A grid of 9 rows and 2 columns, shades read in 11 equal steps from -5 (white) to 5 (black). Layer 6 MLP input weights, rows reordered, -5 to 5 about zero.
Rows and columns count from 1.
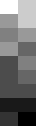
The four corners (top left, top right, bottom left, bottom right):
-5 -3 3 5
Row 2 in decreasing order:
-1 -3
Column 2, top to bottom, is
-3 -3 -1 1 0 1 2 4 5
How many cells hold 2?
4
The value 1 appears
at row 4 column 2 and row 6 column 2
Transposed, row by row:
-5 -1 0 -1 2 2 2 4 3 / -3 -3 -1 1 0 1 2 4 5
